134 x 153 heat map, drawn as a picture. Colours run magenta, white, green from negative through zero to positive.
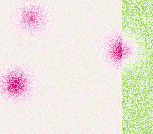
Dips: three. Mirror symmetry: none. Average level on the scale: 50%. Seam: vertical, 80% of the way across, the right part higher.
